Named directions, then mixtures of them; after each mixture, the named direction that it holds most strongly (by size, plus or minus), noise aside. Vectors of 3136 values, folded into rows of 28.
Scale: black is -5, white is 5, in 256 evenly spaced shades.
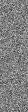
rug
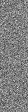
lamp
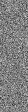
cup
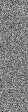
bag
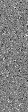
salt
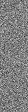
lamp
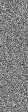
cup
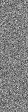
lamp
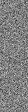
lamp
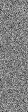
bag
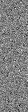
salt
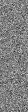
rug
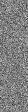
cup
